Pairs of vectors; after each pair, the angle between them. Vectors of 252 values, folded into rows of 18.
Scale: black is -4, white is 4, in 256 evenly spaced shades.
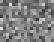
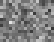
partly opposed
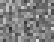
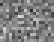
orthogonal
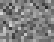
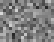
nearly parallel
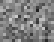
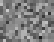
partly opposed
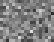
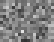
partly aligned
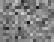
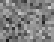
partly aligned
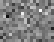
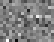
orthogonal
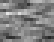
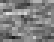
nearly parallel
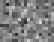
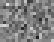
partly opposed
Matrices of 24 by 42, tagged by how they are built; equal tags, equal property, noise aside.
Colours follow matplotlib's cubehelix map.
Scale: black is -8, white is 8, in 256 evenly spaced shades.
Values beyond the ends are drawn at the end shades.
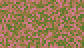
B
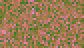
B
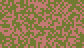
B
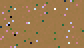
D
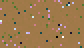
D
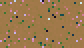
D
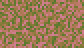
B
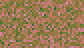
B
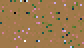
D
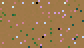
D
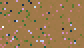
D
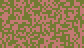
B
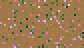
D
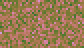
B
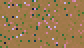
D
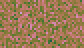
B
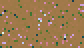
D
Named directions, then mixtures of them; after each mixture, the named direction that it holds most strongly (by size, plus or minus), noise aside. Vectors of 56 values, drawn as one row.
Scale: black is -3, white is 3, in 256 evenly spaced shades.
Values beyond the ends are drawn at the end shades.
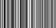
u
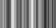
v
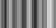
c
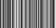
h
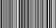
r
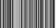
h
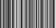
h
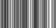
c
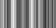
v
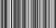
h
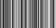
h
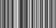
u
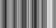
c
